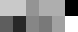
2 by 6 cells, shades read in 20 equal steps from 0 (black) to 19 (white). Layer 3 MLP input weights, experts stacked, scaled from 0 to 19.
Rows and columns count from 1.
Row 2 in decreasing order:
19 12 10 9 7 3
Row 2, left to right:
7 3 10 9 12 19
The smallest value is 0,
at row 1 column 6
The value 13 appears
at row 1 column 4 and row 1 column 5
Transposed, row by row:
15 7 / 15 3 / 11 10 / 13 9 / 13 12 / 0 19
